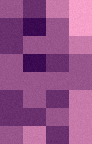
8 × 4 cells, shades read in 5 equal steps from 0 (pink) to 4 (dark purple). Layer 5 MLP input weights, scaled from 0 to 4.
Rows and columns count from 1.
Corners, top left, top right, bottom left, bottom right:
2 0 2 1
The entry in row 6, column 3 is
3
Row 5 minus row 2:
-1 -2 0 2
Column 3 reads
1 2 2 3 2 3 2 3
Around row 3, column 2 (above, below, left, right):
4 4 3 2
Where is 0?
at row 1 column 4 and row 2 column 4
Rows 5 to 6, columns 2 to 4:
2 2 2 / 2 3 1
